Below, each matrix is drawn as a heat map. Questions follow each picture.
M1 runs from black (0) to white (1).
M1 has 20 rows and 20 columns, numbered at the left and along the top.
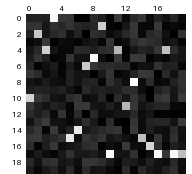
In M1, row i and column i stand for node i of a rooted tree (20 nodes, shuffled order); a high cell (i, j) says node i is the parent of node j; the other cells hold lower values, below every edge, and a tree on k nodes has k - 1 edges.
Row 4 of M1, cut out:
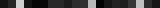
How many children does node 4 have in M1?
3
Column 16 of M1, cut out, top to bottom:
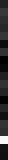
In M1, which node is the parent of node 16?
17
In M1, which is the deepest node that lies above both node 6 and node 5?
15
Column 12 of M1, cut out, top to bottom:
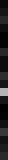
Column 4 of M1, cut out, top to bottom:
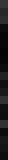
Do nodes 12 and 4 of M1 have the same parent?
no
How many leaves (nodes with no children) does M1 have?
7
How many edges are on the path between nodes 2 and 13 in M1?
7
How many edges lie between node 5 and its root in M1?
4
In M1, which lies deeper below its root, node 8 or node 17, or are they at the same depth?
node 8
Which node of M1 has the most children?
17
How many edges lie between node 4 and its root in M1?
0
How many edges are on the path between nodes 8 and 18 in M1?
5
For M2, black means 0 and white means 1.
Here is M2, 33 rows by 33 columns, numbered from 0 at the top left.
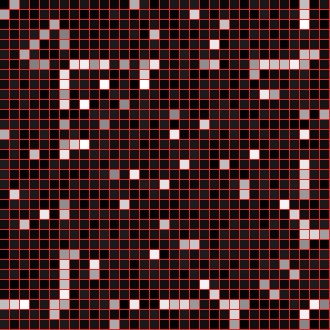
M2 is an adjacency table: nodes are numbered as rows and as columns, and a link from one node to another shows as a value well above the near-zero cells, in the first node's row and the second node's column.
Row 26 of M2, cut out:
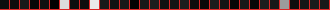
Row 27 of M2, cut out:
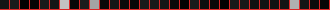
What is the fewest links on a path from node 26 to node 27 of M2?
2
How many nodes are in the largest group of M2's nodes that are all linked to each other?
3
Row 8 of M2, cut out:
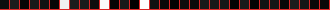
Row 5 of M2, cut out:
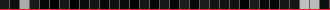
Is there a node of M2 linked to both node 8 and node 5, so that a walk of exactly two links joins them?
no
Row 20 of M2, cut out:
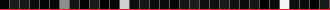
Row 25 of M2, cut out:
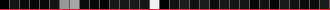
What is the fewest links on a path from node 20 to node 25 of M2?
2
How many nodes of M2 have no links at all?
0
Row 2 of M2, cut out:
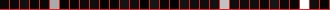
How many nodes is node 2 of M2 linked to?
3
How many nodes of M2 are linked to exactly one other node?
0
